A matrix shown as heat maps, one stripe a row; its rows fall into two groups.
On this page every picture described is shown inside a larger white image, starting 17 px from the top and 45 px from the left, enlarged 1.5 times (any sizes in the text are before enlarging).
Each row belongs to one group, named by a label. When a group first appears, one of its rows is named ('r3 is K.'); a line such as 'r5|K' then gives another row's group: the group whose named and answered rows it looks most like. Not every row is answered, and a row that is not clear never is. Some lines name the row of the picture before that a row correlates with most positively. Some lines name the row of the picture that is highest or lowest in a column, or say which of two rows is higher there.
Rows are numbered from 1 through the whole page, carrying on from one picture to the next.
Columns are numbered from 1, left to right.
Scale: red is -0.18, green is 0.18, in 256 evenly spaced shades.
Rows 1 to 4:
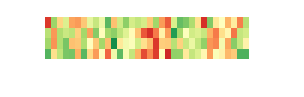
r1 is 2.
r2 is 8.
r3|8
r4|8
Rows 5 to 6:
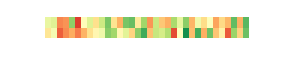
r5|2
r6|2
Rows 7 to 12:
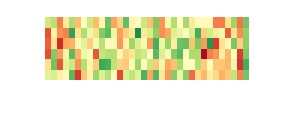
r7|2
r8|2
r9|2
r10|2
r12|2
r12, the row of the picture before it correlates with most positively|5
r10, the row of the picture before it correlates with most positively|5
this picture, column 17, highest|12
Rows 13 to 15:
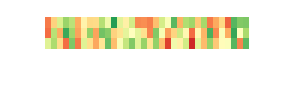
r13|8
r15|2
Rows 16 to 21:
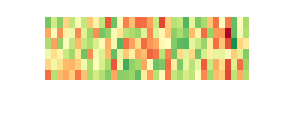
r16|8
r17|2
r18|8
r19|8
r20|2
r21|2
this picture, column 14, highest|20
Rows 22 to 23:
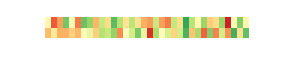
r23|2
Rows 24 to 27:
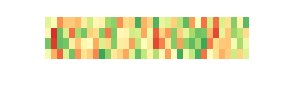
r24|2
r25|8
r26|8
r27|2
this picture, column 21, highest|24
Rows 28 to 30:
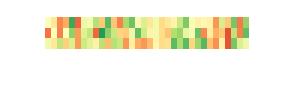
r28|2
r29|2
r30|8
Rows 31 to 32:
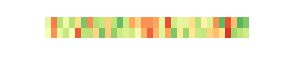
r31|8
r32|8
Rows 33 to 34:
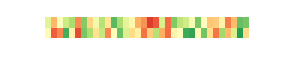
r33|8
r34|8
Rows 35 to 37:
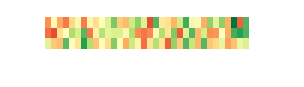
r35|2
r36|8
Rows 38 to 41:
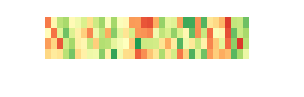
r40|2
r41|8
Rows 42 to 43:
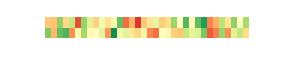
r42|8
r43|8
